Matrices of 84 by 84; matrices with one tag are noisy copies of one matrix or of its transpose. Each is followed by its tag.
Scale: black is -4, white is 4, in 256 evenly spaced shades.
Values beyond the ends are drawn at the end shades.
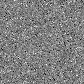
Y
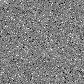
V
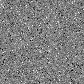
V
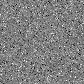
Y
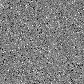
V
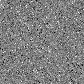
V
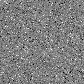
V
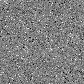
V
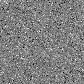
V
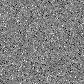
Y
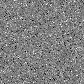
Y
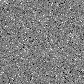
V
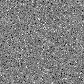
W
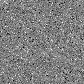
V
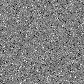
Y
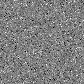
Y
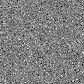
W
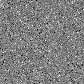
V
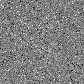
V
